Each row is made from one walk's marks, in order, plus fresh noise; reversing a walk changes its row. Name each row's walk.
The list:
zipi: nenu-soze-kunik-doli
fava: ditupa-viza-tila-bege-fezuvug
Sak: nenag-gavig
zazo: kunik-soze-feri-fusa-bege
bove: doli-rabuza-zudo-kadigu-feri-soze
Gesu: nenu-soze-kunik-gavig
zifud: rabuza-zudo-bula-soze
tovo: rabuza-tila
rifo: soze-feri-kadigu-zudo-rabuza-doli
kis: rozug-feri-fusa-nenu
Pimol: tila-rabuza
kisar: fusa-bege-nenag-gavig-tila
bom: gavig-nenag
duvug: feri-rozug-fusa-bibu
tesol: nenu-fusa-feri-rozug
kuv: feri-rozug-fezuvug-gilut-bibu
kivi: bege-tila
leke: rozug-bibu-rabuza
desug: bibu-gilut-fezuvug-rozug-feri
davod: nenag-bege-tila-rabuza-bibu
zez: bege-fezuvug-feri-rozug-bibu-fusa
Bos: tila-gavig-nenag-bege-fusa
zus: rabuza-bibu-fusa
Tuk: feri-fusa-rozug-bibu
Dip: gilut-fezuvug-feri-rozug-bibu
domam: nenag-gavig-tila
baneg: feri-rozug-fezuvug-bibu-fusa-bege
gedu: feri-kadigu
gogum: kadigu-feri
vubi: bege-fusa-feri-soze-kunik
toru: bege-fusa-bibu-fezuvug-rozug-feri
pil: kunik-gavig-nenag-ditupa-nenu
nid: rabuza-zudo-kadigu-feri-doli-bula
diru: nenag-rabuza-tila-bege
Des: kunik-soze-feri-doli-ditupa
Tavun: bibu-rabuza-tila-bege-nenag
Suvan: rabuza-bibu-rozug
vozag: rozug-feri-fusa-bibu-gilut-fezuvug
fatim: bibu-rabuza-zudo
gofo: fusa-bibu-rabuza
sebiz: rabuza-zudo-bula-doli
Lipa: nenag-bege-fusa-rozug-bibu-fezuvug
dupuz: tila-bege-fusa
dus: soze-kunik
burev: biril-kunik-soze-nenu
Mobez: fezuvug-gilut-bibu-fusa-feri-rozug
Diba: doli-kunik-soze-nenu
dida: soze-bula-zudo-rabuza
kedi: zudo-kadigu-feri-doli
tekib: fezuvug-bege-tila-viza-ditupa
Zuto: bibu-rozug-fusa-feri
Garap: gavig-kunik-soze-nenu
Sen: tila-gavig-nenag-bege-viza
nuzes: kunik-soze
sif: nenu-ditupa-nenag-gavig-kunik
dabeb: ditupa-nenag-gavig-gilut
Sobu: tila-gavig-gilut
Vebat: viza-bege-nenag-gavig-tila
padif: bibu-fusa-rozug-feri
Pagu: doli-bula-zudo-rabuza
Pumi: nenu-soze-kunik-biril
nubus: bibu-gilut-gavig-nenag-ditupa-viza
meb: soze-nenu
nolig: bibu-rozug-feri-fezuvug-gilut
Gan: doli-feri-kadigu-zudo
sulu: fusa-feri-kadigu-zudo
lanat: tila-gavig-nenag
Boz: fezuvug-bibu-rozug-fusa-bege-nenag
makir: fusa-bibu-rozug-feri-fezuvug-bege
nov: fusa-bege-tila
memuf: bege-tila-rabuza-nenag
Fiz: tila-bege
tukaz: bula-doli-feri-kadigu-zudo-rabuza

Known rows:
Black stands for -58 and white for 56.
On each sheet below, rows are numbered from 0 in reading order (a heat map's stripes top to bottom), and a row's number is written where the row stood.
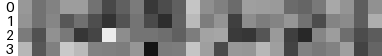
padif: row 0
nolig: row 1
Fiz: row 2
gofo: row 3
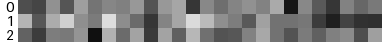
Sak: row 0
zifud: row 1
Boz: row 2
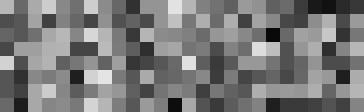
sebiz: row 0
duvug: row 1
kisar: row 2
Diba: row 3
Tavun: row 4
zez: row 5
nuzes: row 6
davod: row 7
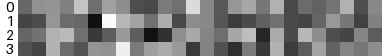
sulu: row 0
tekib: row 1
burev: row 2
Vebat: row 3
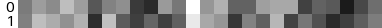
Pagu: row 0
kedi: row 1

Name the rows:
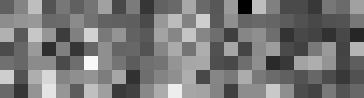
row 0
gedu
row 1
leke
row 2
tovo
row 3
baneg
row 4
dupuz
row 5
zus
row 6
dida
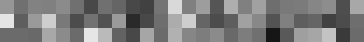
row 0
Zuto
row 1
fatim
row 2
nov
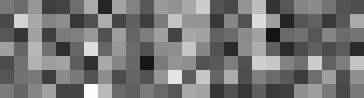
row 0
lanat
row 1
Gan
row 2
domam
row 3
Pimol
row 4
Des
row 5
vozag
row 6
kivi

